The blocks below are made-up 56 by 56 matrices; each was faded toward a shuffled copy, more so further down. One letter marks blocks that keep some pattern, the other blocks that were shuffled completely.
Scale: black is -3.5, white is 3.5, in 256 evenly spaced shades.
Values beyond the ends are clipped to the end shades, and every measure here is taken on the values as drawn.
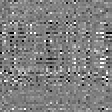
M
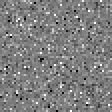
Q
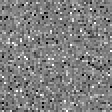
Q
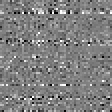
M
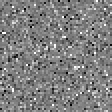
Q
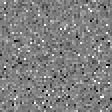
Q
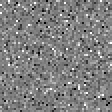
Q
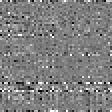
M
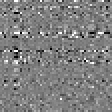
M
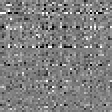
M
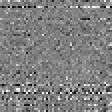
M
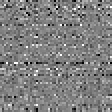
M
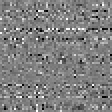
M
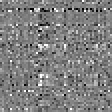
M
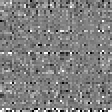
M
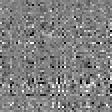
M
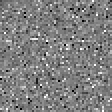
Q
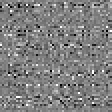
M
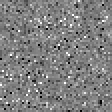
Q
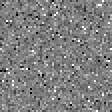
Q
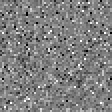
Q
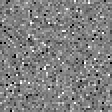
Q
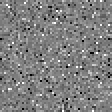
Q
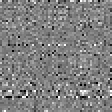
M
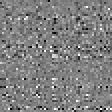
M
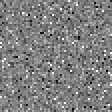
Q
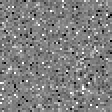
Q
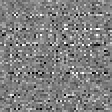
M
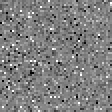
Q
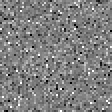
Q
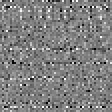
M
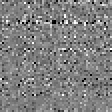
M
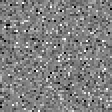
Q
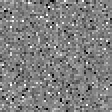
Q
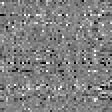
M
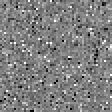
Q
